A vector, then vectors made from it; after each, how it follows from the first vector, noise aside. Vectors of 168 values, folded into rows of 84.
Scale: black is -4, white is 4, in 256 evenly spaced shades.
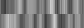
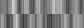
wrapped around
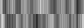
wrapped around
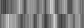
copied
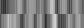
copied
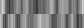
wrapped around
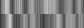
wrapped around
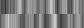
copied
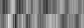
wrapped around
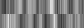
copied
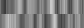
copied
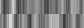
wrapped around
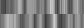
copied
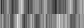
wrapped around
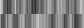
wrapped around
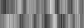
copied
